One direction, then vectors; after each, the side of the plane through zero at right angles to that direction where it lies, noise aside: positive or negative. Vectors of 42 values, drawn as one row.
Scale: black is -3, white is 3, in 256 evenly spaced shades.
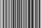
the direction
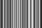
negative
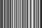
negative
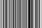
positive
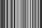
negative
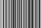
positive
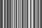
negative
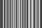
negative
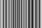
positive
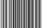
positive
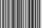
positive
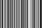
negative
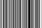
positive
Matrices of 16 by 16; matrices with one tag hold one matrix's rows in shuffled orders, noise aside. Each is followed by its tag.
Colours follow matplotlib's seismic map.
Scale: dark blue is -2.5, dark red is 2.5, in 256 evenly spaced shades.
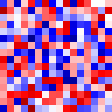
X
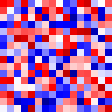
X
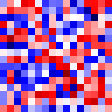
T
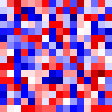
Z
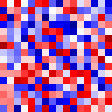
X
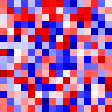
X
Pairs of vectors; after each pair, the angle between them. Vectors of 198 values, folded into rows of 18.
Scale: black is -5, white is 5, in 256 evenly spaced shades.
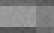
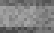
nearly parallel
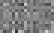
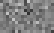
partly opposed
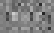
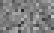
partly aligned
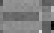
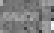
nearly opposite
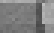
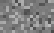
orthogonal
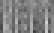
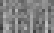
nearly parallel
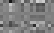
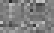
nearly parallel
